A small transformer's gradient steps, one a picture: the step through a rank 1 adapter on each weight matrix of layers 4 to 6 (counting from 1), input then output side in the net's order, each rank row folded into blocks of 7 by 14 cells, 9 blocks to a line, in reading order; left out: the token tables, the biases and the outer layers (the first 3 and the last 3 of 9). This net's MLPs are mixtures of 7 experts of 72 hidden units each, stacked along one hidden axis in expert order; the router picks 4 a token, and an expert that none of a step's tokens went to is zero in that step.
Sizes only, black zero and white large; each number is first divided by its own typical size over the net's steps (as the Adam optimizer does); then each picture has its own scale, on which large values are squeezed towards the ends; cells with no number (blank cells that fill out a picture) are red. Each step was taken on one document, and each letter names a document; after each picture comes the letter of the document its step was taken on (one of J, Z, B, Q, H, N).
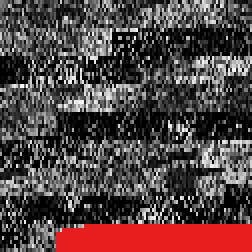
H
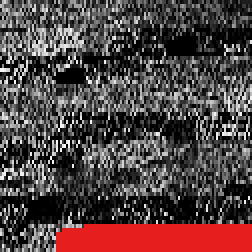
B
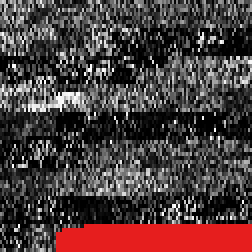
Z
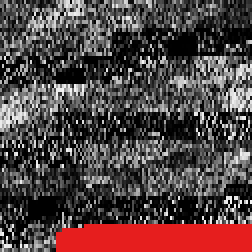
B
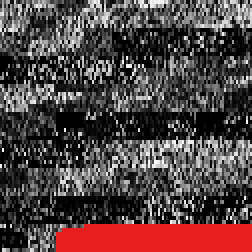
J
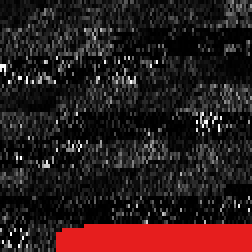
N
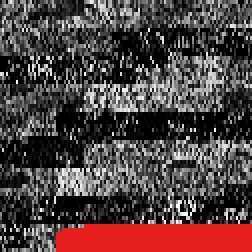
J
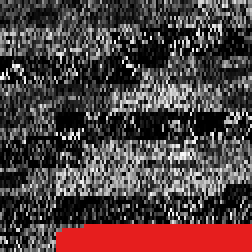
Z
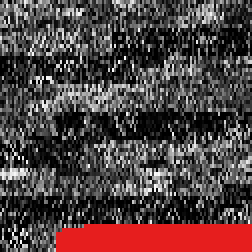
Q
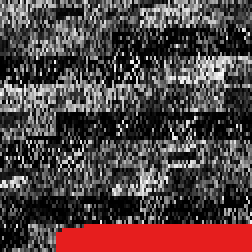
H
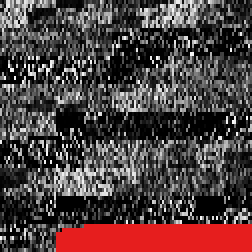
Z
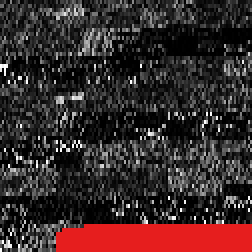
N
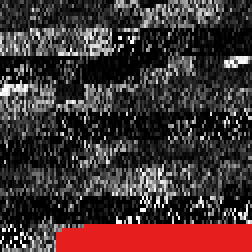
Q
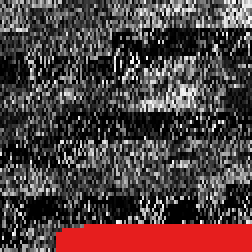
H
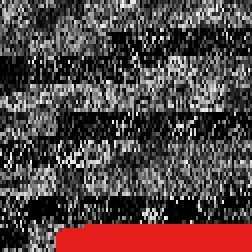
H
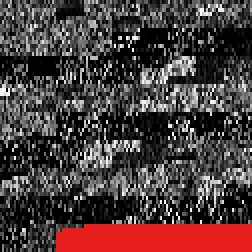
Q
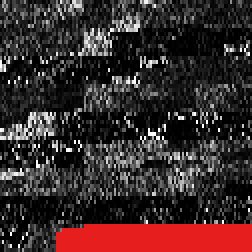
N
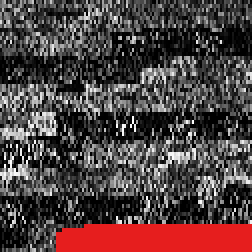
Q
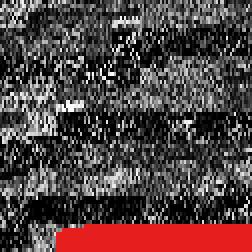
H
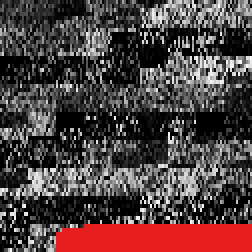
J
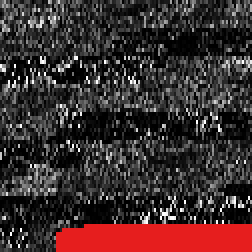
N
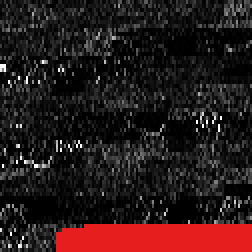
N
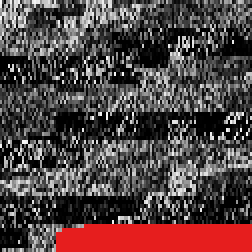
J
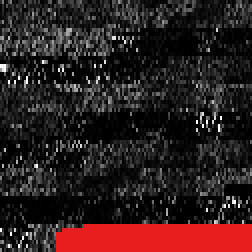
N
